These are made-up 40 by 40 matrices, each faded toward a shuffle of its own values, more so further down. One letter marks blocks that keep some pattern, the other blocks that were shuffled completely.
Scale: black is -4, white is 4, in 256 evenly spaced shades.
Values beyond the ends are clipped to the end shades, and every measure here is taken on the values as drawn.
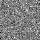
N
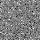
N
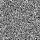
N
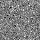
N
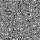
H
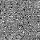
H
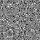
H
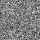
N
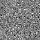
H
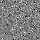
N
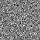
H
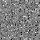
H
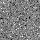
N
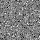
N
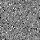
H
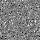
N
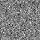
H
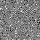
H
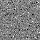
H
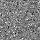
H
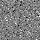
H
